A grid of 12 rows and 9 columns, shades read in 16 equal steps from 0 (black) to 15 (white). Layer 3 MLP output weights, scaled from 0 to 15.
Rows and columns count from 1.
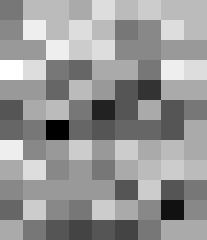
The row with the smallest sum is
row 7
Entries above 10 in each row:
7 6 3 4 1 1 0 4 4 1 2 0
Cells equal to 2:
1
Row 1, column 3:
11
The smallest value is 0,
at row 7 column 3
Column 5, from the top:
13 11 13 10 9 2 5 9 7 9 12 5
